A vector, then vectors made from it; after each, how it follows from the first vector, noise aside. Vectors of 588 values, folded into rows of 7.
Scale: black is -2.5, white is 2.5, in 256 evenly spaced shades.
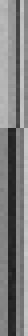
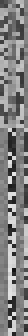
sign-scrambled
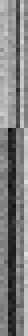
copied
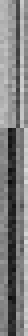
copied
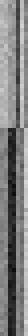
copied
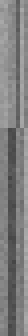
shrunk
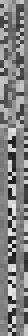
sign-scrambled
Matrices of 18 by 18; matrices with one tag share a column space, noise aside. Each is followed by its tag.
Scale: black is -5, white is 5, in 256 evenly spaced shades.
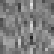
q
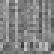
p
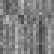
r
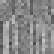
r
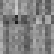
r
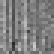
p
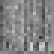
p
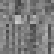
r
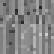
r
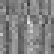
r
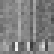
p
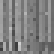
p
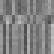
r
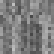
r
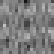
q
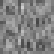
q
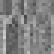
r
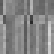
r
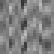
q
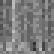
p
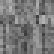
r
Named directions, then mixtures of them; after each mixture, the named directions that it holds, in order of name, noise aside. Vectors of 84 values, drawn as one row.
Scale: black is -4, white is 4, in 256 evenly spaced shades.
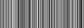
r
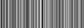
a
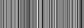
a, r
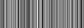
a, r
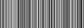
r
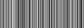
r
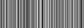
a, r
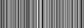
a, r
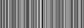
a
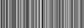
a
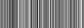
r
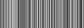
r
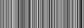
r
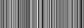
a, r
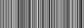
r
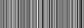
a, r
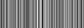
a, r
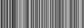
a, r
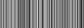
a, r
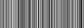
r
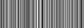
a, r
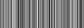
r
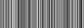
r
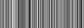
r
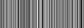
a, r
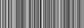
a, r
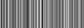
a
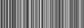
a, r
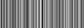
a
